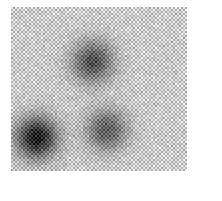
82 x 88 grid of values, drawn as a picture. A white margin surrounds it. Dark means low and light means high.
Odd rows or columns: none. Ninth with the lowest average: bottom left. Average level on the scale: 70%. Dips: three.
